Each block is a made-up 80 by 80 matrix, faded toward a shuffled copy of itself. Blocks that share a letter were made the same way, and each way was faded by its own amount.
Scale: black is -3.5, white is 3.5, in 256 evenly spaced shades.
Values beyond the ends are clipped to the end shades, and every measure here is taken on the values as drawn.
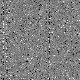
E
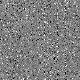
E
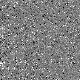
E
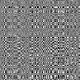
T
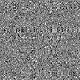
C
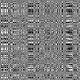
T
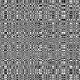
T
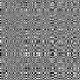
T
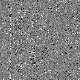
E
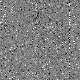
E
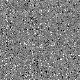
E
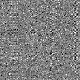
C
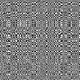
T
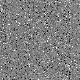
E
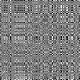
T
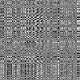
T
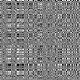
T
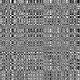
T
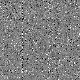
E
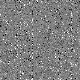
E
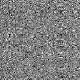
C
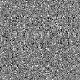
C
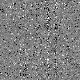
E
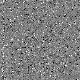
E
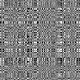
T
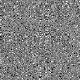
C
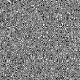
C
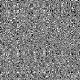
C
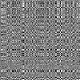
T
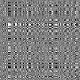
T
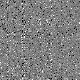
E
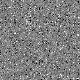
E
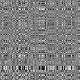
T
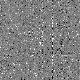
E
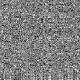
C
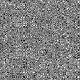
C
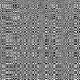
T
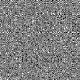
C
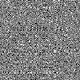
C
